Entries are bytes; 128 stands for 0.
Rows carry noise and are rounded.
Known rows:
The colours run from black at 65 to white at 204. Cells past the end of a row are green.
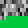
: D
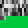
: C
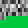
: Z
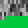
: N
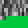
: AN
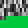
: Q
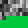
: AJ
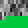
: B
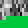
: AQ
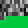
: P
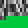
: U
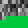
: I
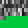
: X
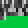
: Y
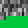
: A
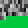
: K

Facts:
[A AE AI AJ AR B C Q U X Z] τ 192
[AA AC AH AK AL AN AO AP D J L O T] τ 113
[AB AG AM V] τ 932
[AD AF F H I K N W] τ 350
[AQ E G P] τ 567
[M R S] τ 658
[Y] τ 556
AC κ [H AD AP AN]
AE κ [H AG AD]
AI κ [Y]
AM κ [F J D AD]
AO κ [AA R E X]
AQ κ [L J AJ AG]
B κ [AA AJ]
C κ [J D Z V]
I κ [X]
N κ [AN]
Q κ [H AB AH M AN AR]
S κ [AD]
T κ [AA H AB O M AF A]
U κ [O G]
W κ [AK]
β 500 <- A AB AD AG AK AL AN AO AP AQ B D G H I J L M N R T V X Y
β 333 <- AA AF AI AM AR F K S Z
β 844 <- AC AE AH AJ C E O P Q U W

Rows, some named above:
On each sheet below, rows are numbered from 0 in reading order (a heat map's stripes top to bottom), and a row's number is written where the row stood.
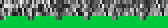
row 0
C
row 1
Q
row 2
E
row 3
AF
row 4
G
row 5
AA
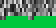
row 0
Q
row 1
AR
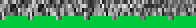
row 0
AO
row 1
T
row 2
AD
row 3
AA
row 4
F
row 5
R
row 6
AP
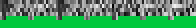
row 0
O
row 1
Z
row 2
O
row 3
F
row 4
W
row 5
S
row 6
AM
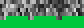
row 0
V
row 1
I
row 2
E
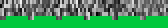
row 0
AE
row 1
AL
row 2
AC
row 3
AI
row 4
AH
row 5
AP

